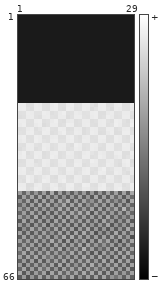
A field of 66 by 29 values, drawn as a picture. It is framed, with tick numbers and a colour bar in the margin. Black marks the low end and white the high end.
It is made of 3 by 1 panels. Panel 1,1: very low, flat. Panel 2,1: very high, checkered, faint in contrast. Panel 3,1: middling, checkered, strong in contrast.
